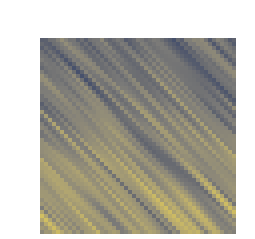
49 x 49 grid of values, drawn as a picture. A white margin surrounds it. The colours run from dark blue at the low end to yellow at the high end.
Histogram: bell-shaped. Slope: up to the bottom. Odd rows or columns: none. Grain: diagonal, down to the right.
